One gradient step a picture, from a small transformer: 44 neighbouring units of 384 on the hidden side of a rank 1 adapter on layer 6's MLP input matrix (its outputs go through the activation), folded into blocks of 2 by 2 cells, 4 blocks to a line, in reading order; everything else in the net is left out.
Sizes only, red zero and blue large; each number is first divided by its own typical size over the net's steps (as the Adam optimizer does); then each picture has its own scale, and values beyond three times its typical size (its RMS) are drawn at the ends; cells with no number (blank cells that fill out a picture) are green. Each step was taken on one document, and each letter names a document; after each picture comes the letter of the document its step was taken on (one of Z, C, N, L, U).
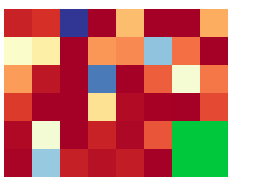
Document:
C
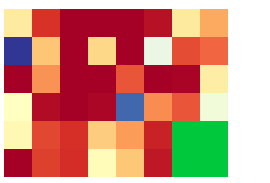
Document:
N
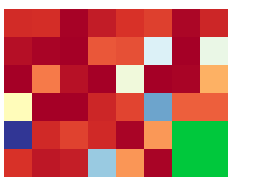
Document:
N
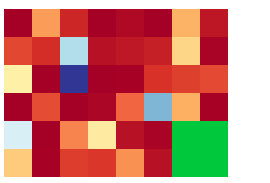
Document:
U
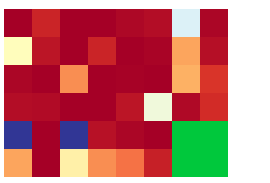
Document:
U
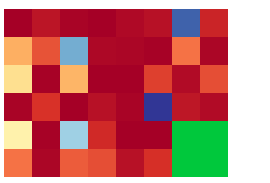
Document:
U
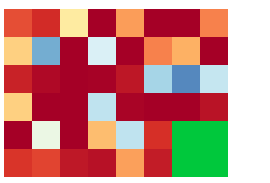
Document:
C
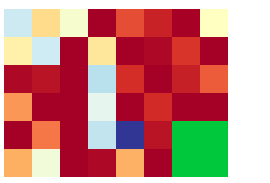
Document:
C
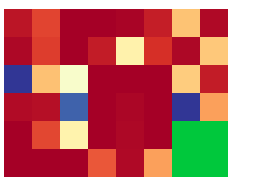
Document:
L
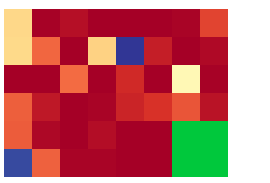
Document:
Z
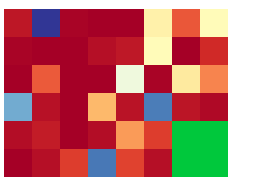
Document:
N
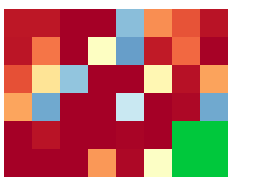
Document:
L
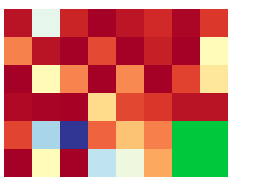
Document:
N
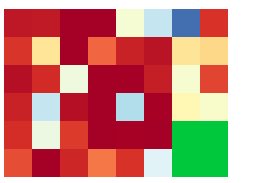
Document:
L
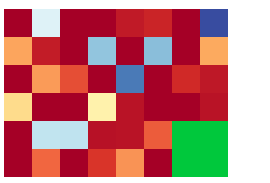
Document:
N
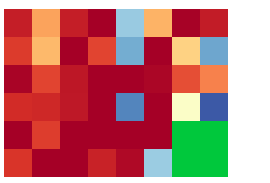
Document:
L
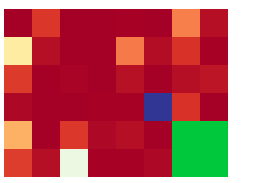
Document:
U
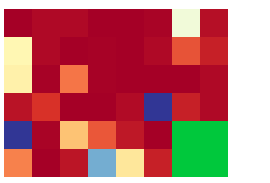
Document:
U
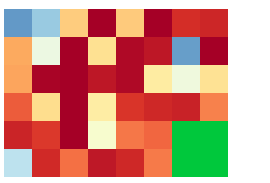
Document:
Z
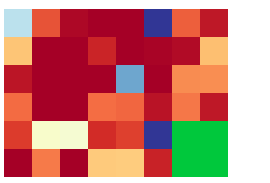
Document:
N
